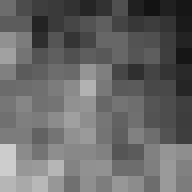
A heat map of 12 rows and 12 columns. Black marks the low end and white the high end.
Values rise toward the bottom left. The ninth with the highest average is the bottom left. There are no regular stripes. The ninth with the lowest average is the top right. Neither half mirrors the other.
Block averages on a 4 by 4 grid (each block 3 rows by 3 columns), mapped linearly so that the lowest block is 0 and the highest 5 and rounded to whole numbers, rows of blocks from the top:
2110
3321
3431
5434
